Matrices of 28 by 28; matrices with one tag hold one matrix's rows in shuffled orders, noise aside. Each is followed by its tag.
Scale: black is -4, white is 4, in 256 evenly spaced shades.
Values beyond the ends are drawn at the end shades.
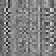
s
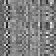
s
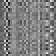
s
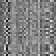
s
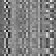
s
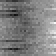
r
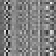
s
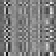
s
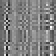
s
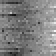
r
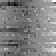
r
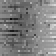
r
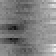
r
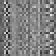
s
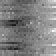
r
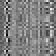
s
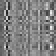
s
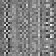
s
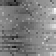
r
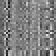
s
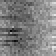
r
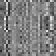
s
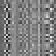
s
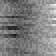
r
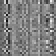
s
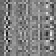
s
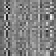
s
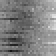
r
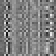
s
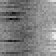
r
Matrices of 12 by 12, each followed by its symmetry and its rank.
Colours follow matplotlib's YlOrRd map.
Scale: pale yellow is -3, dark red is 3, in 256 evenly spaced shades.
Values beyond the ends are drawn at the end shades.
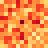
symmetric, full rank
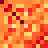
symmetric, full rank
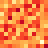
symmetric, full rank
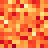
neither, full rank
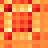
symmetric, rank one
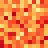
neither, full rank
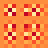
symmetric, rank one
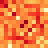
symmetric, full rank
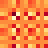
symmetric, rank one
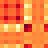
symmetric, rank one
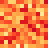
neither, full rank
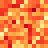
neither, full rank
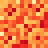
symmetric, full rank
